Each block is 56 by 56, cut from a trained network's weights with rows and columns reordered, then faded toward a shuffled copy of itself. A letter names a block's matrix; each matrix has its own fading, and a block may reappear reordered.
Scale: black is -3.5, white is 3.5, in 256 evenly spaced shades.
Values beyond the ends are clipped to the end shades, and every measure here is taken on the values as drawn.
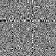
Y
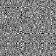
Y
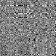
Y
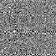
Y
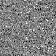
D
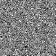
D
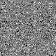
D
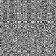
Y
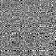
Y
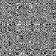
Y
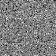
D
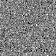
D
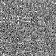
D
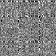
Y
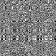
Y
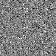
D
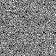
D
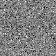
D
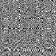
Y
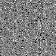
D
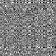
Y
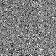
D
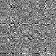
Y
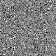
D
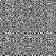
Y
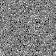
D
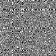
Y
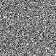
D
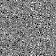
D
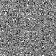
D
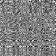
Y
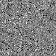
D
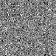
D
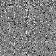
D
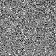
D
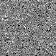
D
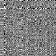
Y
